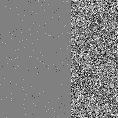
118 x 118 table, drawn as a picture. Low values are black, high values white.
The grain is fine, like static. The halves do not mirror each other. There are no regular stripes. A vertical seam about 60% of the way across splits the table, and the left part is calmer. No overall slope runs across the table.
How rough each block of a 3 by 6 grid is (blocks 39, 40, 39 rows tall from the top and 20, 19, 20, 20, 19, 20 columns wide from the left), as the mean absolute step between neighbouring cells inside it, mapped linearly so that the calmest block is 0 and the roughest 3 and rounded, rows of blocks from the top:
0 0 0 1 3 3 / 0 0 0 1 3 3 / 0 0 0 1 3 3
